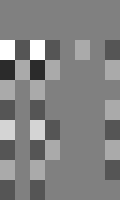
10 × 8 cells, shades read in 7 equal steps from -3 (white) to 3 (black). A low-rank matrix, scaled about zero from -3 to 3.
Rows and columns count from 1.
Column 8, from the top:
0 0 1 -1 0 -1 1 -1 1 0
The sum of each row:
0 0 -4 1 -2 1 -2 0 -1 2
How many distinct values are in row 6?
3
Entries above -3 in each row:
8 8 6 8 8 8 8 8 8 8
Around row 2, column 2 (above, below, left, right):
0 1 0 0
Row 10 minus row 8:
0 0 0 1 0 0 0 1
